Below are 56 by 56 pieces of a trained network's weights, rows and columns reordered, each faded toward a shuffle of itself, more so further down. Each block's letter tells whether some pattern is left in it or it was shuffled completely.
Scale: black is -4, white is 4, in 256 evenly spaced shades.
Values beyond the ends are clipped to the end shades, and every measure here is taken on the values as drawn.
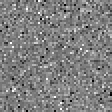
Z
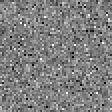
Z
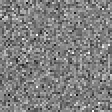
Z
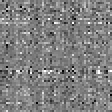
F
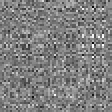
F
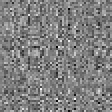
F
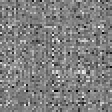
F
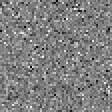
Z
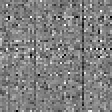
F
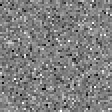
Z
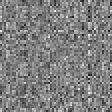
F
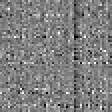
F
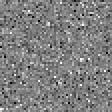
Z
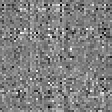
F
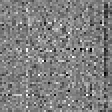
F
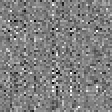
F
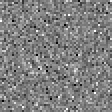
Z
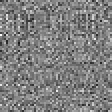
F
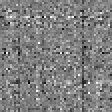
F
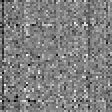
F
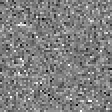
Z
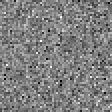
Z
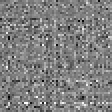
F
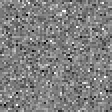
Z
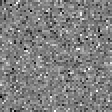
Z
